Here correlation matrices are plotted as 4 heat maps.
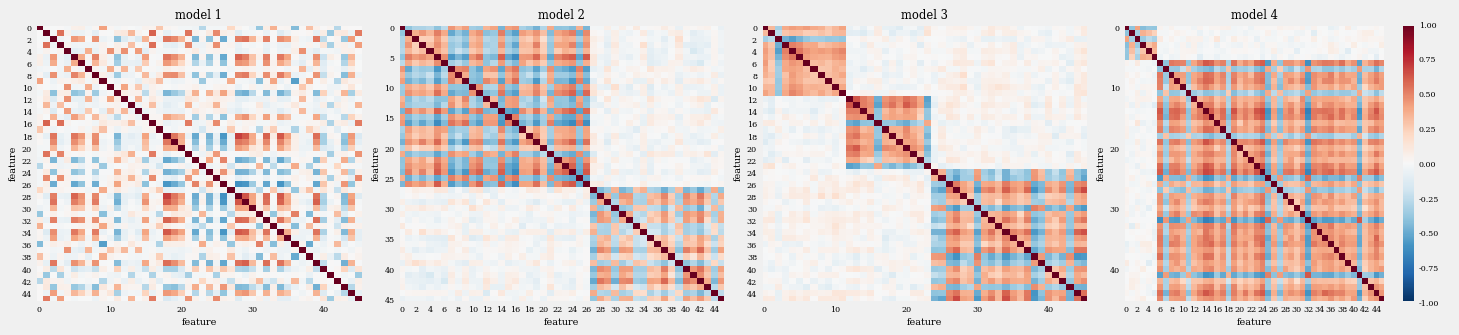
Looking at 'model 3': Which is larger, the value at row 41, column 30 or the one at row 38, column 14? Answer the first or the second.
the second
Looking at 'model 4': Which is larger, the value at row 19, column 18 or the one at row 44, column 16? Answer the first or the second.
the second
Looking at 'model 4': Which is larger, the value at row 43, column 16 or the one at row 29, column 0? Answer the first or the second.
the first
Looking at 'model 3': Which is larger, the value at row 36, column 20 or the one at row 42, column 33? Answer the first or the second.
the second
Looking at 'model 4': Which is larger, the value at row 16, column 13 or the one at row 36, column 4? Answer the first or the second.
the first
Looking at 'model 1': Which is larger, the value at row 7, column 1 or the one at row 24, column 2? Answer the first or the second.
the first
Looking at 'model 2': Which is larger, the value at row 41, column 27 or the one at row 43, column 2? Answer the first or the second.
the second
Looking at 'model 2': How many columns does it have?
46
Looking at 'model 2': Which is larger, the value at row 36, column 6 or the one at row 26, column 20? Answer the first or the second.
the second
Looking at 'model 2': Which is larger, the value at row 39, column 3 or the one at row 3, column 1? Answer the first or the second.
the second
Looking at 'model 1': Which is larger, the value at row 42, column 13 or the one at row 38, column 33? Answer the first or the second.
the second
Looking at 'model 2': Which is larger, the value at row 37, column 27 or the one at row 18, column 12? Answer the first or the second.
the second
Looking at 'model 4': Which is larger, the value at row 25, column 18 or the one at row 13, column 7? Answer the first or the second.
the first
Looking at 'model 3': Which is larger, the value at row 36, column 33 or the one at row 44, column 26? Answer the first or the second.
the second
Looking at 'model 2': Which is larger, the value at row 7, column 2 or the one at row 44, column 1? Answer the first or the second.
the second
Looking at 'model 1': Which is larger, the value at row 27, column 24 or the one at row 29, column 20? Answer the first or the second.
the second
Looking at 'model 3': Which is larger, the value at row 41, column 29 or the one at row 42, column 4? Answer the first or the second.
the first
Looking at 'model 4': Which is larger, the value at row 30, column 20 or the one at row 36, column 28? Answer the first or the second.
the second
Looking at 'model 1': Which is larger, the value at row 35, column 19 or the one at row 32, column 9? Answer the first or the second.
the first
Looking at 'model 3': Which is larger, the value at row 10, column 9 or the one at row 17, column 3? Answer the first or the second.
the first
